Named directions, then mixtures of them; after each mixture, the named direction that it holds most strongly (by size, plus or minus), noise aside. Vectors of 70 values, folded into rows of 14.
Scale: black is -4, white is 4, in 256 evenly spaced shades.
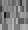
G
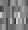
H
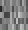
G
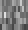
G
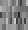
H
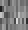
H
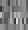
H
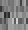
G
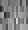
G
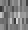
H
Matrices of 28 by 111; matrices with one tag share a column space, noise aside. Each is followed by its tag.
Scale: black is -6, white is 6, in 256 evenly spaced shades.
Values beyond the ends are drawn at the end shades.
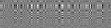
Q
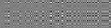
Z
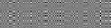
Z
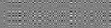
Z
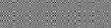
Z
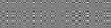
Z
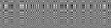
Q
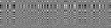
Q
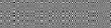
Z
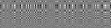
Q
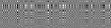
Q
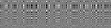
Q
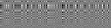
Q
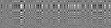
Q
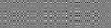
Z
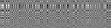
Q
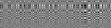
Q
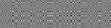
Z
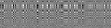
Q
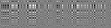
Q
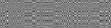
Z
